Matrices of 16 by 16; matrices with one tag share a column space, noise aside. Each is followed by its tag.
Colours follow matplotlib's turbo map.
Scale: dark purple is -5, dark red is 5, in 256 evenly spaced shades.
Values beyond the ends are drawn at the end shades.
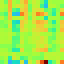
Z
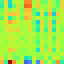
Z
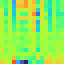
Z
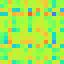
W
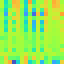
Z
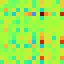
W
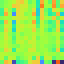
Z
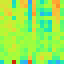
Z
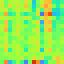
Z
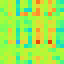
W
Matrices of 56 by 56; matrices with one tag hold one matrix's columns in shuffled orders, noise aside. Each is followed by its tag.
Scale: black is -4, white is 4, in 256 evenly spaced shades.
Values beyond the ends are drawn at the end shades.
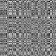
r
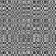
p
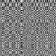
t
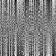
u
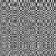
t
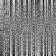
u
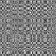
p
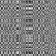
p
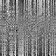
u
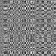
p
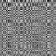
t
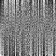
u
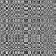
p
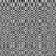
t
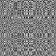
r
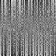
u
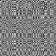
r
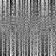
u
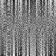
u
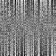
u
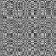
r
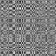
p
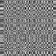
p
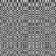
t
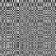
t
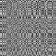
r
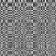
t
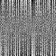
u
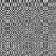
t
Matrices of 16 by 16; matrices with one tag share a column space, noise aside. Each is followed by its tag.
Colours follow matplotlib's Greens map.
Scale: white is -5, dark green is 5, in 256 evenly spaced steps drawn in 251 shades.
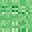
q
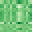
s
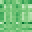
s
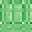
s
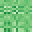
q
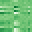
q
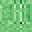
s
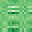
q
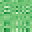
q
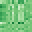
s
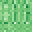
s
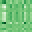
s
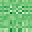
q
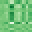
s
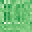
s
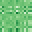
q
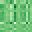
s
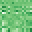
q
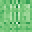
s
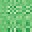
q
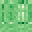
s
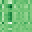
s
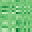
q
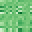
q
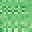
q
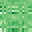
q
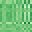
s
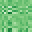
q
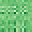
q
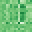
s
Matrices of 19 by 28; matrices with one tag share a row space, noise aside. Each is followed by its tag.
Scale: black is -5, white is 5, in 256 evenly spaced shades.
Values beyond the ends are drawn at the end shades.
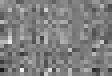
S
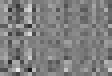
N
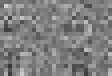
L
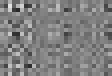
N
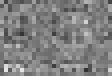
L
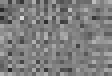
S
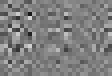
N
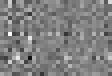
N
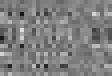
S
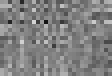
S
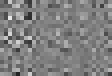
N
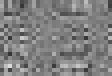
L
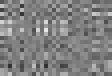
S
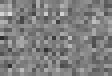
S
